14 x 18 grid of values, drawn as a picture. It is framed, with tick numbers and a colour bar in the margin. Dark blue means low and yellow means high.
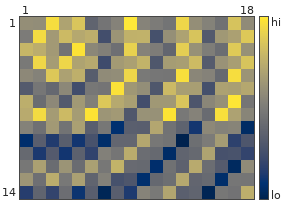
Histogram: bell-shaped. Average level on the scale: 50%. Rings: centred on the top left. Mirror symmetry: none. Seam: horizontal, 60% of the way down, the top part higher.
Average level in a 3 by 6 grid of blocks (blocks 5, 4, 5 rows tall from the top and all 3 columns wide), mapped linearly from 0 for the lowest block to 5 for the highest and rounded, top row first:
554245 | 333324 | 000110
